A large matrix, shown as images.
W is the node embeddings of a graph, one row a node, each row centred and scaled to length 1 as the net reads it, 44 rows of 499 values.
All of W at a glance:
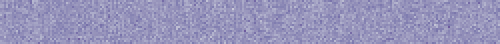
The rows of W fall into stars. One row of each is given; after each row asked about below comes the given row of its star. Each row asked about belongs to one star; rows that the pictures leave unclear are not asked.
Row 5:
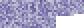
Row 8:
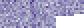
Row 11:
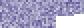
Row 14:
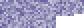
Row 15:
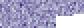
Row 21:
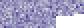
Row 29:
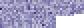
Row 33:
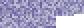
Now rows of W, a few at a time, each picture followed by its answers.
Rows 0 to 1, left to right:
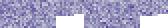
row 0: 8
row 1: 5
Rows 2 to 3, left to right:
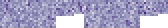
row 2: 33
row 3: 29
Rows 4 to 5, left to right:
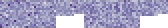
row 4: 29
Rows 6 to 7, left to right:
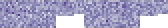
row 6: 15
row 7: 5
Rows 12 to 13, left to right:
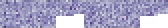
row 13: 5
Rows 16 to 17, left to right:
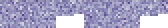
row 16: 15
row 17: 14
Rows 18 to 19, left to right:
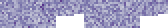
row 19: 11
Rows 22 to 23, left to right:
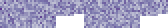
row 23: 15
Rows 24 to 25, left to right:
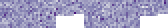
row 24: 33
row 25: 21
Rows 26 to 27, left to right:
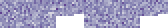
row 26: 15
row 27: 33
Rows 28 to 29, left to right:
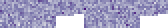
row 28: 14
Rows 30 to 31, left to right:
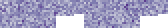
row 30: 29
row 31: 15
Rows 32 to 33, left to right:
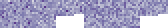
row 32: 8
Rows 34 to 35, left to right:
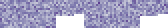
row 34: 29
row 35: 21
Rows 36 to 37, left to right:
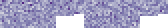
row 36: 11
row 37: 21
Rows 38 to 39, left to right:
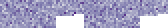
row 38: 33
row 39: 33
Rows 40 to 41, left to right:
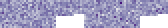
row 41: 21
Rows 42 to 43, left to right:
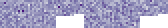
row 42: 21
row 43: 5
